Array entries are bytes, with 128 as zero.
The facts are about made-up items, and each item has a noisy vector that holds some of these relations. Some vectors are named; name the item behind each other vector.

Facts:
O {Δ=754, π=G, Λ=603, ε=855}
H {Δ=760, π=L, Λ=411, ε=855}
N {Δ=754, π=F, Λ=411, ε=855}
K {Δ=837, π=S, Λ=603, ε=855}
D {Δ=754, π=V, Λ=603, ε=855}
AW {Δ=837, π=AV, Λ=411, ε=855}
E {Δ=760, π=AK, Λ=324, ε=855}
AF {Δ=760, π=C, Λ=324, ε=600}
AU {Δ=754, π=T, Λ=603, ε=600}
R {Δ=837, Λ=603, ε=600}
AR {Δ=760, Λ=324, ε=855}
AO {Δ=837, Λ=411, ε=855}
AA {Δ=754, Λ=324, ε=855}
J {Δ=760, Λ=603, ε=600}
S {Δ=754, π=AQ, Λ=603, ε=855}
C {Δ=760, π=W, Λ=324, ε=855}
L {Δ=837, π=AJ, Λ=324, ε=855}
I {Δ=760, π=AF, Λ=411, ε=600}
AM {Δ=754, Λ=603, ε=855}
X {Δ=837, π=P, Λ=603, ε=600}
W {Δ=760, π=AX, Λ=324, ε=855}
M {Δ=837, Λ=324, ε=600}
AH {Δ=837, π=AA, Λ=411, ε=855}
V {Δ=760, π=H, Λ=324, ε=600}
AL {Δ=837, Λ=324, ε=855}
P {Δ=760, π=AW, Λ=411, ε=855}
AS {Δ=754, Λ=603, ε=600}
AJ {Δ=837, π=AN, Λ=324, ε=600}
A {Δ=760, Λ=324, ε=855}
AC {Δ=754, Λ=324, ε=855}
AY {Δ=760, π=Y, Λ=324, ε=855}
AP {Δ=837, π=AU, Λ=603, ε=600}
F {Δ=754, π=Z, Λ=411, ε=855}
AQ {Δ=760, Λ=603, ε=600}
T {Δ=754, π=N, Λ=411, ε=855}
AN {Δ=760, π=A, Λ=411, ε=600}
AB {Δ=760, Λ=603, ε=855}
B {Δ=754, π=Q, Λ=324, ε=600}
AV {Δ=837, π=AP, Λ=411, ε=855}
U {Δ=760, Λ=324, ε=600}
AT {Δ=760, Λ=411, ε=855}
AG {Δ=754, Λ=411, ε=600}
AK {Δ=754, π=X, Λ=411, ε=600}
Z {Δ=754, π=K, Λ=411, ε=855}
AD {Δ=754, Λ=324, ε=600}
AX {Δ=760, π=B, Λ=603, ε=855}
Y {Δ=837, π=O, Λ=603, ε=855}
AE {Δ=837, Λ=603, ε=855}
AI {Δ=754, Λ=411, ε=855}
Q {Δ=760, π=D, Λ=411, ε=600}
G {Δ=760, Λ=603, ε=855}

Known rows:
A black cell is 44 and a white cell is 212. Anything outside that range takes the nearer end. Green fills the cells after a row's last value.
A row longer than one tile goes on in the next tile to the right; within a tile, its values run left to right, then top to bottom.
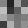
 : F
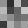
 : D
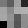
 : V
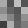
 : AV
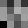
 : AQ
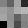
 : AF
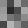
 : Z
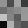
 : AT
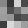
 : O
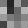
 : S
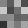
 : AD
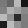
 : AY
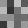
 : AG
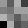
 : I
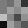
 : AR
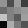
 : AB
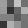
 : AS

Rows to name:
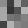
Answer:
N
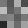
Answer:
AJ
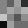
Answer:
C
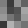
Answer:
K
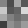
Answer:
AA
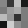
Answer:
G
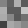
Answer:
AC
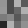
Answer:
R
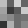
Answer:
AK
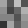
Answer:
AP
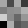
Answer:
P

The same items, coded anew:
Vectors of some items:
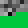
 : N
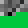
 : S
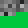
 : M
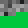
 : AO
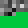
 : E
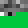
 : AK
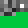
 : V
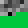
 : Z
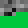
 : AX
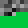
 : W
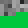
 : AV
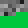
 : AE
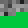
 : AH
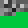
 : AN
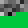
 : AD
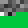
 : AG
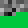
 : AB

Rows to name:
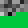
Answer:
AI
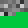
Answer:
X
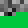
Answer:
D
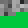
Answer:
AW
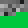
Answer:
Y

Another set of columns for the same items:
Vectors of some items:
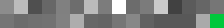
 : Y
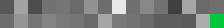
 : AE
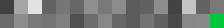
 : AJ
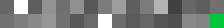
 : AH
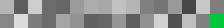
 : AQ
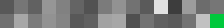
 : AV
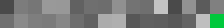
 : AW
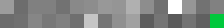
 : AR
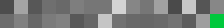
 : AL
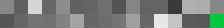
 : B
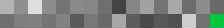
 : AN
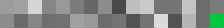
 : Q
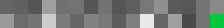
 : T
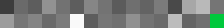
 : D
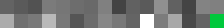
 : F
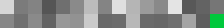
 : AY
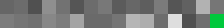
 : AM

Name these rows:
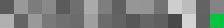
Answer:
H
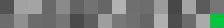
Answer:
M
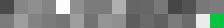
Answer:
X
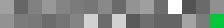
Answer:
P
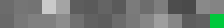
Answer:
AG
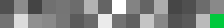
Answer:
K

